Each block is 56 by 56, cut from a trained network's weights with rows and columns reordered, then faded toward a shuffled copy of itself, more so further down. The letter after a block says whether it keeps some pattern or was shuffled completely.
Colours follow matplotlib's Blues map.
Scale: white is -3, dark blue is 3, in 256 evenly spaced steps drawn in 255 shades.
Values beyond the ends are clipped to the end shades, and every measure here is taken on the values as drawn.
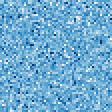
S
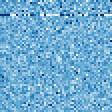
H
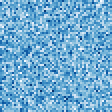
S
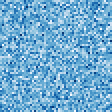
S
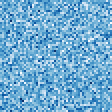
S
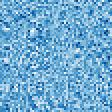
H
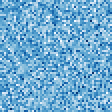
S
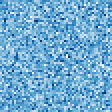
S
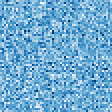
H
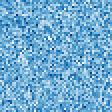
S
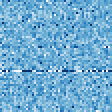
H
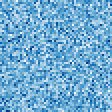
S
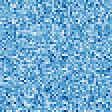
H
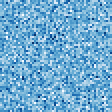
S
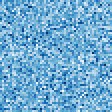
S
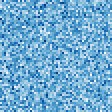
S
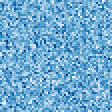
S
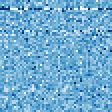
H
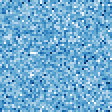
S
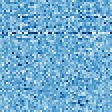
H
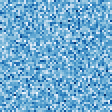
S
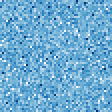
S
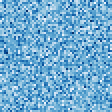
S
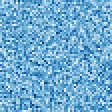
S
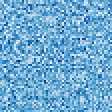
H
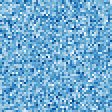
S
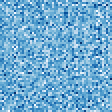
H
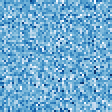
H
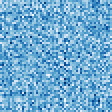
H
